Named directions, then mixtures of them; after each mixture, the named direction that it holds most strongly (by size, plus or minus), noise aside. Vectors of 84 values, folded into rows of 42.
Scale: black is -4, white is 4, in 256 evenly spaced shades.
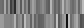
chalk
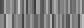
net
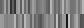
chalk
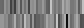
chalk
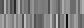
chalk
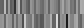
chalk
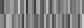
net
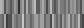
net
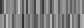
net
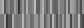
net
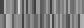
net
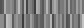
net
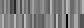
chalk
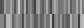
net
